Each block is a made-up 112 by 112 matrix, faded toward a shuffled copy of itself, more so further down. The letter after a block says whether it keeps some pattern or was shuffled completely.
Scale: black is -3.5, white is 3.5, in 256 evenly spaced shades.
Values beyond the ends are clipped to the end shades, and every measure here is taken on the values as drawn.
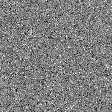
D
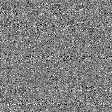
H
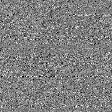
H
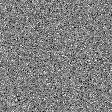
D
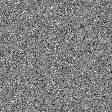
D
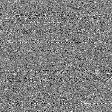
H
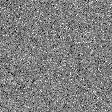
D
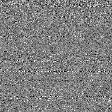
H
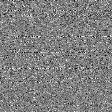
H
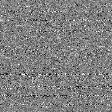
H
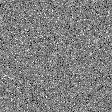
D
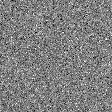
D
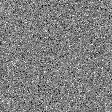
D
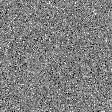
D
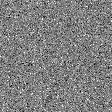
D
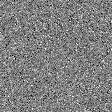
D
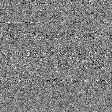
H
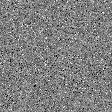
D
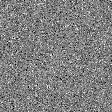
D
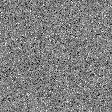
D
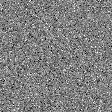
D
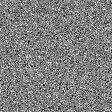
D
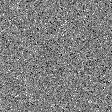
D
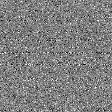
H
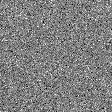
D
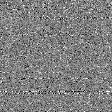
H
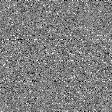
H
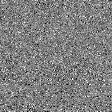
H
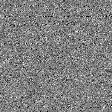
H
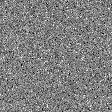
D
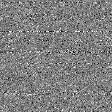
H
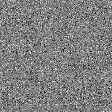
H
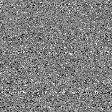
H
